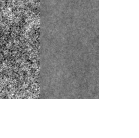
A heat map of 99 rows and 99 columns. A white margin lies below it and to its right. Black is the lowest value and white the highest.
There is no overall slope. On average the colour sits 50% of the way up the scale. The distribution is heavy-tailed on both sides. No regular stripes run through it. A vertical seam about 40% of the way across splits the table, and the right part is calmer.
